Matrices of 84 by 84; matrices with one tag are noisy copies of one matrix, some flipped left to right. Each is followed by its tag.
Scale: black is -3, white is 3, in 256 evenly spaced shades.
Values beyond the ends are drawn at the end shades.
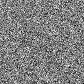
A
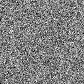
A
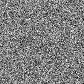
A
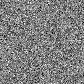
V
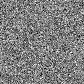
V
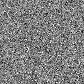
A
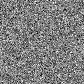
V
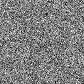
A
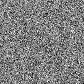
A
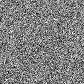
A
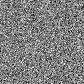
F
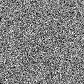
A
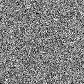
A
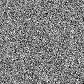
A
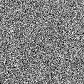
A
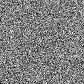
A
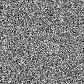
F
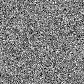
V
